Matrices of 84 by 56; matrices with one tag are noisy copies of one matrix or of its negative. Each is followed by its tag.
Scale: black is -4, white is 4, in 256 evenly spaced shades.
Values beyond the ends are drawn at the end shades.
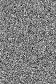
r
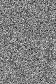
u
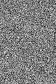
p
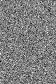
r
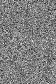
u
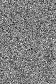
u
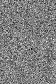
u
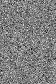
u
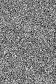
p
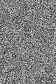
p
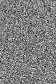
r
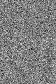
u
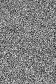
p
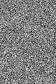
p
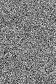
p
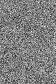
p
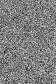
p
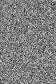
r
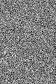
p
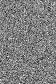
r
